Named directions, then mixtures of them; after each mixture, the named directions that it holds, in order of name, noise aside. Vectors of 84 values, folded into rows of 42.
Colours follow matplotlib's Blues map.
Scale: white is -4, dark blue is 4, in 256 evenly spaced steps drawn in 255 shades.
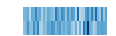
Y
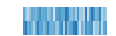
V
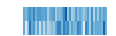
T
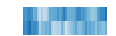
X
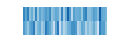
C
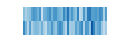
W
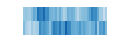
X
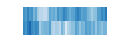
X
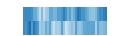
X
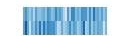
T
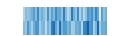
C, Y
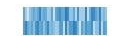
V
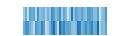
C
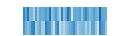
C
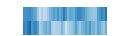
X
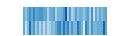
T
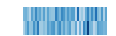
Y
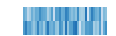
V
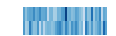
T, V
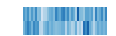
X, Y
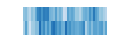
T, X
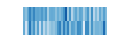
T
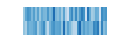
C, V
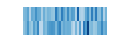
Y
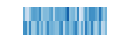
V, W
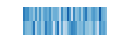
C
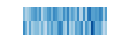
W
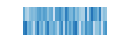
V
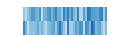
W
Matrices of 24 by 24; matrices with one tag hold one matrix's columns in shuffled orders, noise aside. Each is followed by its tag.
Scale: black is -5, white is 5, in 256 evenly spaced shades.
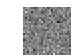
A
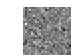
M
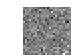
A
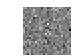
M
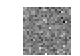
A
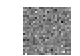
A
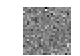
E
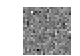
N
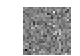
N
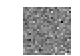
A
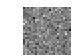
M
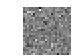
E
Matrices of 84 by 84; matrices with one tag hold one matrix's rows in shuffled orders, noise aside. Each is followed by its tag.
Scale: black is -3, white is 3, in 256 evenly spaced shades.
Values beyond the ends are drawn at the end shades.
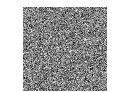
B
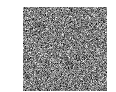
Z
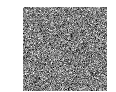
Z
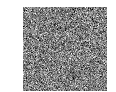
B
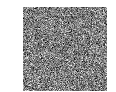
Z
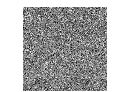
Z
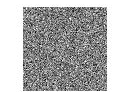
B
